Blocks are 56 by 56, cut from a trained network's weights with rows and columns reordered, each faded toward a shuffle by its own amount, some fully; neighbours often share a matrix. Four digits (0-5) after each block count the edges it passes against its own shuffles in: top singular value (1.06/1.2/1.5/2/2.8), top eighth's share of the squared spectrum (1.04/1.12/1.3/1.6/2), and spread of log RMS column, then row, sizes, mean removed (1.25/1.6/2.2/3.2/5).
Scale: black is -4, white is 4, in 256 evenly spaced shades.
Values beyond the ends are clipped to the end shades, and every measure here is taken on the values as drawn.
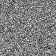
1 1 0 0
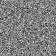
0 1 0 0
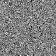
2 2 1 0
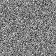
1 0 0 0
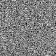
2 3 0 1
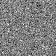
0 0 0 0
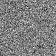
1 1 0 0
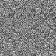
3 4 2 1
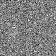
1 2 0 0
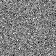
0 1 0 0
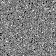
0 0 0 0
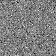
0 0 0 0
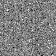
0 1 0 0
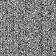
2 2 0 1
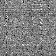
2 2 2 0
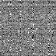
3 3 3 0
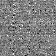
2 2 2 0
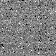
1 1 1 0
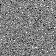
0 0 0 0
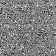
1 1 0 0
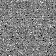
1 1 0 0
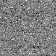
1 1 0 0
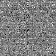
2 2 2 0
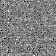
1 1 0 0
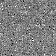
1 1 1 0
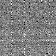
2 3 2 0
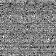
3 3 2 0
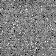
1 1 1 0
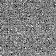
1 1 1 0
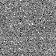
1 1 0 0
